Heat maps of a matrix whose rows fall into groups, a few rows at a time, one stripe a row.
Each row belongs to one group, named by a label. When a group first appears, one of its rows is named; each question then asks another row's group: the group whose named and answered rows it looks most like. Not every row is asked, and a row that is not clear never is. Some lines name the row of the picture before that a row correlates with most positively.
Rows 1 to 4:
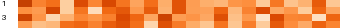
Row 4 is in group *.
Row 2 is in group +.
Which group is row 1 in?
+
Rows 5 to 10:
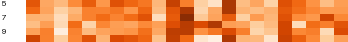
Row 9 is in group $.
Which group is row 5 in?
*
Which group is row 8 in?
$
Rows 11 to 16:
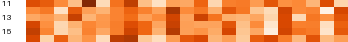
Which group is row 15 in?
*
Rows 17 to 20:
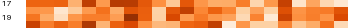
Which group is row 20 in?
+
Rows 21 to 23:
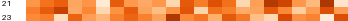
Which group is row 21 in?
+
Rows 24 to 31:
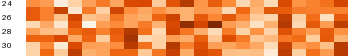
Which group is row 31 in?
$
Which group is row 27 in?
$
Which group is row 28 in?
*
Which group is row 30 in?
$
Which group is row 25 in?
+
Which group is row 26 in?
$
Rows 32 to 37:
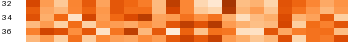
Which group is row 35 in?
$
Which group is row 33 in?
*
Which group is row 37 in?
$
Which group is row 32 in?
*
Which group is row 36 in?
+
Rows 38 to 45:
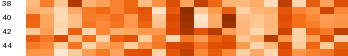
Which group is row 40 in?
*
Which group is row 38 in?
$
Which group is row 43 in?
+
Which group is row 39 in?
*
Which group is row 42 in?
$
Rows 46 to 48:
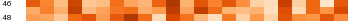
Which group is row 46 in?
$
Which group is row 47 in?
$
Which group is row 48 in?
*
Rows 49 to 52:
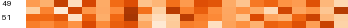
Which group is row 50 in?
$
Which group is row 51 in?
+
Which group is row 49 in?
+
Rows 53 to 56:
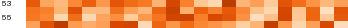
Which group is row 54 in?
$
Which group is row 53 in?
*
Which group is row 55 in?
$
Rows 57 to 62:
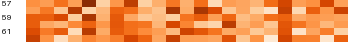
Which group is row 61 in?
+
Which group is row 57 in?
+
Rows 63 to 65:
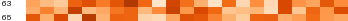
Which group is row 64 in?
$
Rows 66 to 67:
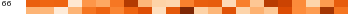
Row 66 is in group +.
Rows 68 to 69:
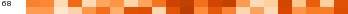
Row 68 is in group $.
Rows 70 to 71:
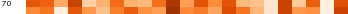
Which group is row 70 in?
$
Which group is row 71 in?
$
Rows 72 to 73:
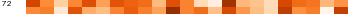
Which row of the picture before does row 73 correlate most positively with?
71
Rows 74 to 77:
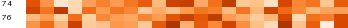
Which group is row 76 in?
$
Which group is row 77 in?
$
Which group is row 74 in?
*
